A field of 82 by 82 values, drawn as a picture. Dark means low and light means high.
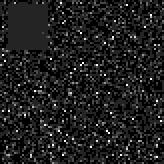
The texture is fine-grained noise. Neither half mirrors the other. The top left is the calmest part. There is no overall slope. An odd patch, calmer than its surroundings, sits in the top left.
